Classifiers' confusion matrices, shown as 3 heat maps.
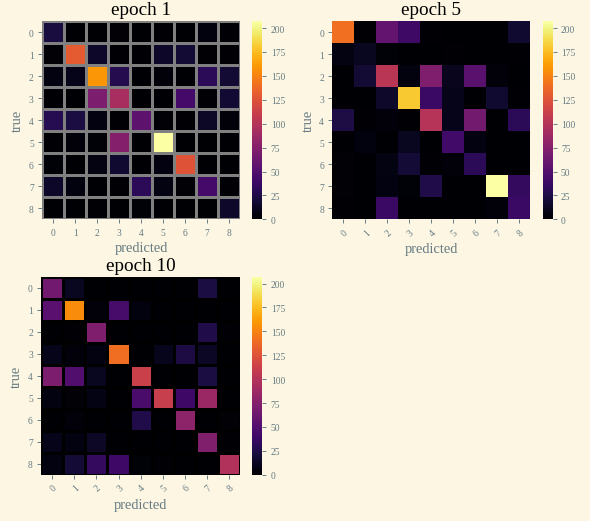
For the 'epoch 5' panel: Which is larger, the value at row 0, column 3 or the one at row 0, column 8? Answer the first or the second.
the first
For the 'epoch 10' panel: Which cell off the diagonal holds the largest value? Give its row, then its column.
5, 7
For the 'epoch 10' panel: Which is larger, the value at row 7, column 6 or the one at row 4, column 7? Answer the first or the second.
the second
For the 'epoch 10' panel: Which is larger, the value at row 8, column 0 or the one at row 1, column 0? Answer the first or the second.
the second
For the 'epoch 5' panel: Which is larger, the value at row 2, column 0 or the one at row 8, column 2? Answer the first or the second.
the second
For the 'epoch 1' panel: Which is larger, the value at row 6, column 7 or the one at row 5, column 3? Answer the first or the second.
the second
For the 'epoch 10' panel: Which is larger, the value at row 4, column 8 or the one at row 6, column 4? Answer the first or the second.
the second
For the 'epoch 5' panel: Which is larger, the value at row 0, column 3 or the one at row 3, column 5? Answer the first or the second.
the first
